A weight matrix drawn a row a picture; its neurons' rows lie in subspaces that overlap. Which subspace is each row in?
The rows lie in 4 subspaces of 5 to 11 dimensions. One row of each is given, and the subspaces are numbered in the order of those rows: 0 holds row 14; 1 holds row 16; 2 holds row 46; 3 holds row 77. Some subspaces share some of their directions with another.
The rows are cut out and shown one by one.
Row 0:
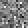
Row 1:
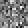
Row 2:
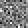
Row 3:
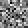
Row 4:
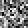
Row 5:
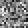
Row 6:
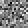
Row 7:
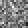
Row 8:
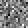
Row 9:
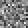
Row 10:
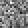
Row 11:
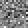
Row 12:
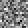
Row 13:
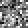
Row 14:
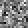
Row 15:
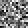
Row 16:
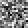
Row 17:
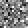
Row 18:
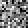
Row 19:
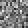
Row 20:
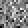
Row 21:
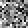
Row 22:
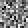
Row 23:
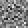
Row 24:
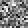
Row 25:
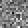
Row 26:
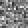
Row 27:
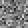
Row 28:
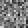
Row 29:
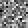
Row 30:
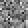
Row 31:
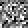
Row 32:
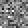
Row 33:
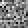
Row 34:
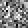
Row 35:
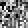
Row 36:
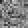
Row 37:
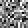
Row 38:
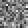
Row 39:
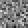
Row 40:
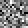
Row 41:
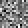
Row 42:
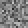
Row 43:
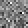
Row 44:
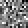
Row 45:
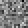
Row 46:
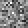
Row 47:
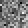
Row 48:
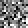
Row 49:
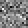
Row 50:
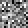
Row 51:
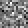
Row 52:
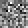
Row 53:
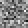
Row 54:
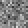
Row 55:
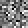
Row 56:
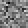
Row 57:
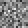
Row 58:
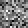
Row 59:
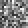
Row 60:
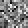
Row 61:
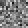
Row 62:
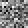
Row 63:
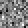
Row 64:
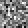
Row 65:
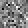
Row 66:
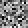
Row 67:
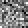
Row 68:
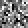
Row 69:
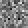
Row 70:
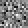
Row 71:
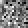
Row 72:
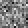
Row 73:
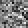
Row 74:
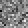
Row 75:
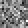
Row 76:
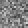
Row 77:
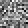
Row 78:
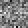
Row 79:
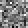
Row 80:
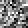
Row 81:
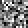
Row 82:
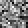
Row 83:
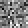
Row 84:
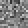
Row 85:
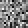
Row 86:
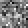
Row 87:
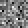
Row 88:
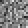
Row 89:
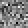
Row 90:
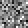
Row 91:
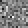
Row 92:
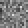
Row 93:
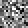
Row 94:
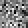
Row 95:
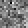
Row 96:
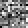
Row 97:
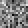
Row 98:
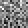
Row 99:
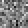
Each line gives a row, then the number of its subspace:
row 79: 0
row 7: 0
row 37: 0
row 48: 0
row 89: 3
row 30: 0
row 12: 0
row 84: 0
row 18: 0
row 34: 1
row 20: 0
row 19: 1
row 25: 0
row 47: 0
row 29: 0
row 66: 0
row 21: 1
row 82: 0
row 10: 2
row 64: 1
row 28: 0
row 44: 0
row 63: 1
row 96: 2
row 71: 0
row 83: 2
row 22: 1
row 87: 0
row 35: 1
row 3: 0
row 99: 2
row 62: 1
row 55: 0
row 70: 0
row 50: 0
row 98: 0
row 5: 3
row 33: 1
